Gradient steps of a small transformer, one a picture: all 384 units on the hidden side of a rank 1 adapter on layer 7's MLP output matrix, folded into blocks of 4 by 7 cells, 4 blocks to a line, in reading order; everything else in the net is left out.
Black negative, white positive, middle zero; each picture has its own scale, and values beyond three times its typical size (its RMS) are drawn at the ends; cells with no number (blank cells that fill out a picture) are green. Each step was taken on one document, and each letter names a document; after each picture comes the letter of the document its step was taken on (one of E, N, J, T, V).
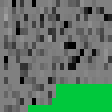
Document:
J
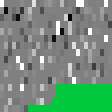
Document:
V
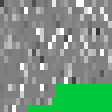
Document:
V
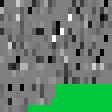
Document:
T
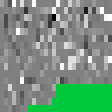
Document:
J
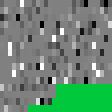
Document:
T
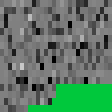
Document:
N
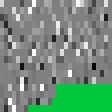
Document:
V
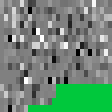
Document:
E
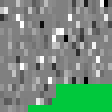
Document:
T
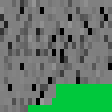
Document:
N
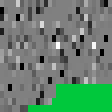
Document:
T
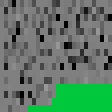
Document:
J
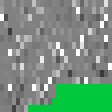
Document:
N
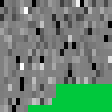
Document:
V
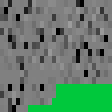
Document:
E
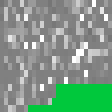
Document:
E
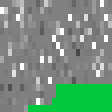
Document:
T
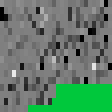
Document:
N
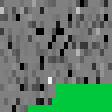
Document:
N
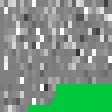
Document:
J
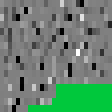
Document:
V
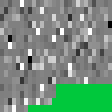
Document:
V
